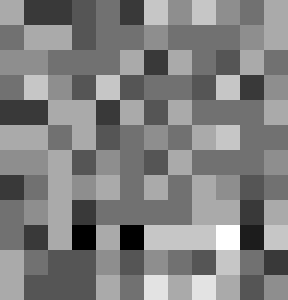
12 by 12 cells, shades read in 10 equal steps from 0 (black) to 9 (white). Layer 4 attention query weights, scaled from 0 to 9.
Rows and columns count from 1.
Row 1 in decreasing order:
7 7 6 6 5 5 4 4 3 2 2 2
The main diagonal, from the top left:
6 6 4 3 2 4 3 4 6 9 4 5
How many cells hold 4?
42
